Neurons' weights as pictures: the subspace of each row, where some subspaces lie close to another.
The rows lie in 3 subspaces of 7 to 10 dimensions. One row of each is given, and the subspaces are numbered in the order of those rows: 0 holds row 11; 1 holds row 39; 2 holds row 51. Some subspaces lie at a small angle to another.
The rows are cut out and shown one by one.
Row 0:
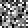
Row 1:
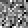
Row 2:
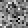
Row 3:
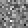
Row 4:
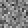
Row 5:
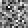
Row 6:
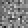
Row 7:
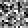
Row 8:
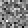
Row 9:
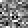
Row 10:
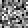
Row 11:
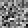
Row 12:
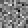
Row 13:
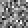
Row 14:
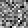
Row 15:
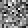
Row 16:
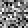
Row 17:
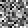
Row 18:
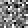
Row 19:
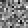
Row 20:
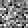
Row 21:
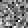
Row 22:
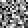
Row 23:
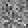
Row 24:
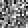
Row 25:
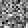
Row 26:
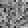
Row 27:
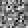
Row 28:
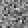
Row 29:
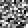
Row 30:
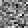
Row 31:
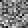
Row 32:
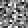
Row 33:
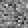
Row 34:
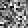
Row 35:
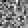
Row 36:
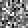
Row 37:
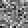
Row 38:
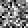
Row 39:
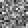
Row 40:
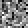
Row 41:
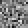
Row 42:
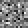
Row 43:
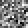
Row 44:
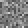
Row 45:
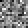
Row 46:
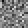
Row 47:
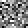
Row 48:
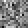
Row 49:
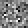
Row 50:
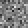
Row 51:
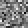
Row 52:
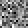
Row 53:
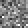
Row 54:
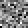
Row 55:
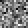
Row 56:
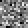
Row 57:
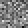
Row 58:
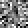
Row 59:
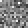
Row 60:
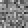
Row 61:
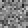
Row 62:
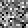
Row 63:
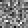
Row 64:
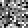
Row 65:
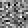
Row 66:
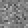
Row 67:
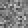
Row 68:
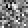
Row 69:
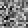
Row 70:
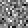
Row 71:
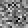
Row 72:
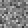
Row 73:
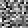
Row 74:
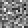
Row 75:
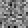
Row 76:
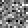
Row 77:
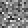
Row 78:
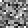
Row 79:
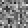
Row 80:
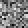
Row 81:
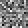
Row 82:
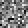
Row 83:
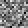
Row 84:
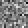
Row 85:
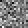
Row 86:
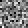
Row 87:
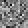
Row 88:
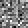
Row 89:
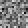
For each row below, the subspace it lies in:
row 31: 1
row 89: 2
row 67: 0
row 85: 2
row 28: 0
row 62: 1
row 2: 0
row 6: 0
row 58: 2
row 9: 1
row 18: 1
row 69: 0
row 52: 2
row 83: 2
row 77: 2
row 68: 1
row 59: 0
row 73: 2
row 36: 1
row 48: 1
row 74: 1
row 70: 1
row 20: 0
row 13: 0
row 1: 2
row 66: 0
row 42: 2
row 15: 1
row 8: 1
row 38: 0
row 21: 2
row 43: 0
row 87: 1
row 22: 1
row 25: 1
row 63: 2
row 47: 2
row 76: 1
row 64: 1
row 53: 0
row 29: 0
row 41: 1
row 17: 2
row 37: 2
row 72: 0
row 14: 2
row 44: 1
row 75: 1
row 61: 0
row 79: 1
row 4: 2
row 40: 2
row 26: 2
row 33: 0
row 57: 2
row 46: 1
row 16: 2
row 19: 0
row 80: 2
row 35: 2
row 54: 2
